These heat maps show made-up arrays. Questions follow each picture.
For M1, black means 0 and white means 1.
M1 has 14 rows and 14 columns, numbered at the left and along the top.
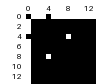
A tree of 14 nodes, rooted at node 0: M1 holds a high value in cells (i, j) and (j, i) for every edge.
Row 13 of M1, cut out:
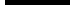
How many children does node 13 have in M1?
0
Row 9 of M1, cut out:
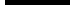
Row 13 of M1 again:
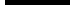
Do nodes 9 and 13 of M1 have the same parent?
yes
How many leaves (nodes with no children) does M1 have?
12
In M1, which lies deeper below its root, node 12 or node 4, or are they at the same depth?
node 4
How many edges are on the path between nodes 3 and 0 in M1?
1
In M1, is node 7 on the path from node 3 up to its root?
no
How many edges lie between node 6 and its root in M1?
1
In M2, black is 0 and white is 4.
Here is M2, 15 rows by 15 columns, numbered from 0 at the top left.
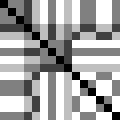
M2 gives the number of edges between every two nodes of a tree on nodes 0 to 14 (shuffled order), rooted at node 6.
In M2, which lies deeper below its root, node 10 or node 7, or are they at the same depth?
the same depth
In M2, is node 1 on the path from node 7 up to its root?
no
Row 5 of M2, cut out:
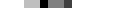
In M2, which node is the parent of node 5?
8
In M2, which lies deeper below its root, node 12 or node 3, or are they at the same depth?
node 12
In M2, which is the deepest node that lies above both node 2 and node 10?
3
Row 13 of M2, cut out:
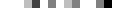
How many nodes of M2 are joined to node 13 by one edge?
1
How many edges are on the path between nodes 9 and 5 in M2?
4
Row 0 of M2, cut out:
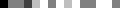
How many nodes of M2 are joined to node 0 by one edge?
1
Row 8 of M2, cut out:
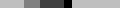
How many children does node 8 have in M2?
2
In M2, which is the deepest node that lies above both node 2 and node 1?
3
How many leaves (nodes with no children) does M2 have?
11
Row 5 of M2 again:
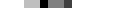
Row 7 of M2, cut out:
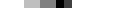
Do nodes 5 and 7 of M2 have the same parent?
yes
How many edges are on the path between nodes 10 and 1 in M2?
2
